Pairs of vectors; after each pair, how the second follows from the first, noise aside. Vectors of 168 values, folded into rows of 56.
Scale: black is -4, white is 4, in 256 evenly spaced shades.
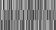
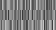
reversed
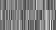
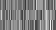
copied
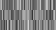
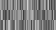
reversed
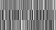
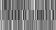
reversed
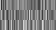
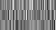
reversed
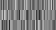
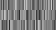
copied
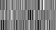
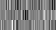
reversed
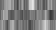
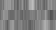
shrunk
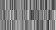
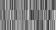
copied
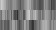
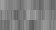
shrunk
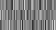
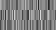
wrapped around
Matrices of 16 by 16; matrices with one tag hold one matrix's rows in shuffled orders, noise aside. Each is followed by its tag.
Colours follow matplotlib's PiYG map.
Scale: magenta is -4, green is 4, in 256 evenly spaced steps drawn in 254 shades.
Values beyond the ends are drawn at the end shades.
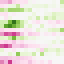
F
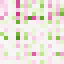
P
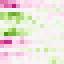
F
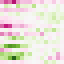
F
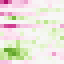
F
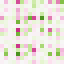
P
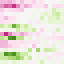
F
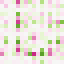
P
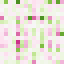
P
